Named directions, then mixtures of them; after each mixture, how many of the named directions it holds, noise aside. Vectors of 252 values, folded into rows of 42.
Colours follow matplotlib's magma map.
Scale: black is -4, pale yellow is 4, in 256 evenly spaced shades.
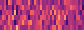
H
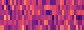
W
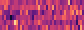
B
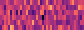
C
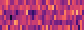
two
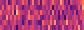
two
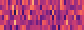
two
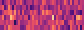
three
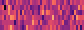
three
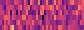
one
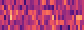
three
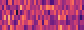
three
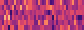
two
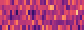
two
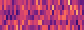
two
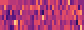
two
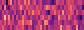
two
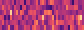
two
